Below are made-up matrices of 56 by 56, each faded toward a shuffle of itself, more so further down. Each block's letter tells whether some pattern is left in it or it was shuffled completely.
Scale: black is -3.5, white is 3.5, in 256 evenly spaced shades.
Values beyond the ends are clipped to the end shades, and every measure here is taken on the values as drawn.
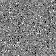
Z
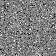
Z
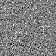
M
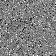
Z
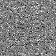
M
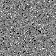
M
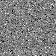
Z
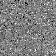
M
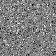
M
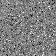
Z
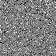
Z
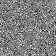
Z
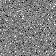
M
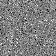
Z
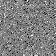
M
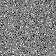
Z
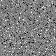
Z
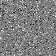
M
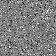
M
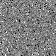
Z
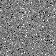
M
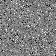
Z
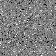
M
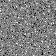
Z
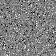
Z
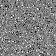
Z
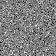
Z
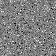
M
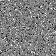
Z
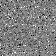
M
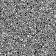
Z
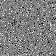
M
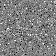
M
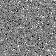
Z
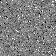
Z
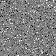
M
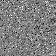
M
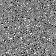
Z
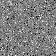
M
